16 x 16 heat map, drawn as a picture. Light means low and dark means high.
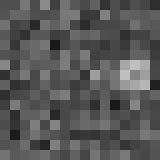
Slope: none. Roughest part: middle right. Ninth with the lowest average: middle right. Seam: none. Odd patch: lower, in the middle right.
